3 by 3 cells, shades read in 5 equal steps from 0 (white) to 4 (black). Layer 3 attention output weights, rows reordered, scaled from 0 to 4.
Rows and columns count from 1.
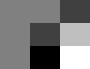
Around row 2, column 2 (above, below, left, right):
2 4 2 1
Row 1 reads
2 2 3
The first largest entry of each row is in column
3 2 2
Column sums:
6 9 4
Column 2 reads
2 3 4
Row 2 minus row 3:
0 -1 1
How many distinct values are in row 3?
3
